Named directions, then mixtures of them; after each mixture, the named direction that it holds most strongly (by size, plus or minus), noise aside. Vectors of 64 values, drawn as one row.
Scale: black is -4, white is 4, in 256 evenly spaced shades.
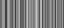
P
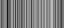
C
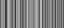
P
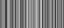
P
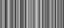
P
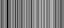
C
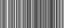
C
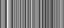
C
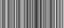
P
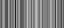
P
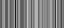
P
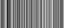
C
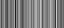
P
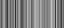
C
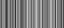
P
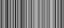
C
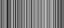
C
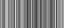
P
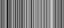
C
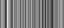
C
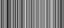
C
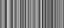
P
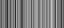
C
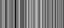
P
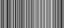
C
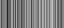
C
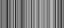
C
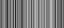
C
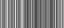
C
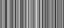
P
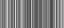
C
